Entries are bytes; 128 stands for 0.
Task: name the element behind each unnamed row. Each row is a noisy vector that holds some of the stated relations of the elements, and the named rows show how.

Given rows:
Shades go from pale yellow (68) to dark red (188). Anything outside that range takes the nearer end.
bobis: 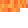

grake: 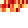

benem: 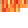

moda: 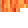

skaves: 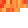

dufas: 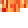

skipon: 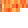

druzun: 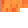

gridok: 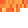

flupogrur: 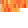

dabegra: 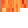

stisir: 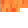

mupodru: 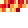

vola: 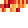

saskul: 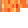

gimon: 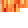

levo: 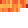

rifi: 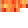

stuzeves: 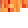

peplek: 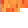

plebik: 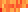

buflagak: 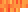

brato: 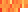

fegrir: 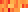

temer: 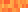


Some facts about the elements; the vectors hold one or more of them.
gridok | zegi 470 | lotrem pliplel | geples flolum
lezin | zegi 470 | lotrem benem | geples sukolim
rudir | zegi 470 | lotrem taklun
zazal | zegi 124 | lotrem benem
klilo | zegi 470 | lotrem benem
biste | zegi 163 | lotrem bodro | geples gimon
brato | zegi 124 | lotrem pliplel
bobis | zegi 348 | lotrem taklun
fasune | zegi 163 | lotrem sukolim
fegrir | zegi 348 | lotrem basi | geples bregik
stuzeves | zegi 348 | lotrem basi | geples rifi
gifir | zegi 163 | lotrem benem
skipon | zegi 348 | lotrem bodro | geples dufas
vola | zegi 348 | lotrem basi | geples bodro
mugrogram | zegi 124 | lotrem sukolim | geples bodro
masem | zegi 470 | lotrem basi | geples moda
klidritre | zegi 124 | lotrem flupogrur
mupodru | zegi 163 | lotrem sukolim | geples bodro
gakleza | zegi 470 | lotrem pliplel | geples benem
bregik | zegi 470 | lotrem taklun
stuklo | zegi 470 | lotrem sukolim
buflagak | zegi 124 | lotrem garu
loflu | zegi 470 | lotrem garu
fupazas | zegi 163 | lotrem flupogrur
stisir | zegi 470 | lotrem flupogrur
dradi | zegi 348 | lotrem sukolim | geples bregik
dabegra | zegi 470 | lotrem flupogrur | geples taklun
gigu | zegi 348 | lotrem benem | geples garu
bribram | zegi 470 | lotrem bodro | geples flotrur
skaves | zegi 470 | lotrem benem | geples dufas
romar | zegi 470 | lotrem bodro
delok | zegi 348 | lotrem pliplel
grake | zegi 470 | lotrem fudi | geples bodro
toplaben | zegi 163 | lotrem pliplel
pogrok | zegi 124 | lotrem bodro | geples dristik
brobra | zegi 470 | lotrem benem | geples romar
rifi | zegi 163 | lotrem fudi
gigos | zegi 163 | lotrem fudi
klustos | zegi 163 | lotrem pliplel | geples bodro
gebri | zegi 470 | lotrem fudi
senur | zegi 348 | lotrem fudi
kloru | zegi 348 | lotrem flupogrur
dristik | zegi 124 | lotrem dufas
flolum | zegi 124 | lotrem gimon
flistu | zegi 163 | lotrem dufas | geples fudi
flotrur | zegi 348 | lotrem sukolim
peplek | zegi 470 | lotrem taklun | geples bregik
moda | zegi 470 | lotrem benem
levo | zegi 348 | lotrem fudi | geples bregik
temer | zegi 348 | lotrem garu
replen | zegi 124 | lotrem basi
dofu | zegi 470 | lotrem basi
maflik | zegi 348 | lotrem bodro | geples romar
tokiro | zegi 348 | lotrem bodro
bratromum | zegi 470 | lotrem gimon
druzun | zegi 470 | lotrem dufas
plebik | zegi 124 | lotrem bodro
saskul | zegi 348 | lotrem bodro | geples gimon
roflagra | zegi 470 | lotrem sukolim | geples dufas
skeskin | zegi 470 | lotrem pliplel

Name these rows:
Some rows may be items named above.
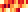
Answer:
mugrogram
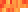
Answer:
skaves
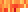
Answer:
romar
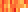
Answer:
moda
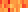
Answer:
stuzeves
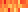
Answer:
gigu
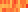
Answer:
senur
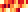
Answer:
mugrogram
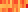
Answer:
levo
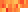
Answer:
roflagra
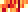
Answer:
bodro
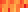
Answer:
flistu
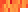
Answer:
gifir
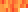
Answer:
gebri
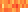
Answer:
tokiro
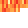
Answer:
benem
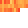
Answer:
delok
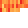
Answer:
pogrok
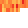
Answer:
bribram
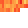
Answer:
fasune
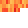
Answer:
flotrur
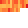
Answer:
levo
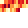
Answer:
mugrogram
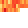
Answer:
fudi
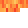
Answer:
stuklo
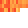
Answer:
replen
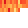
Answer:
gigu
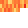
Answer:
pliplel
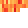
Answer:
sukolim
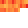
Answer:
gigos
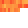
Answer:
fupazas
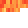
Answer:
skaves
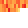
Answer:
basi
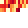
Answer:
klustos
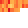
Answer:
fegrir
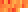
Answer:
dofu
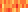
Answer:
skipon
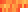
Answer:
toplaben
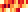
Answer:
mugrogram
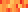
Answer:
dradi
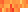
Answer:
skeskin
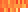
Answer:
zazal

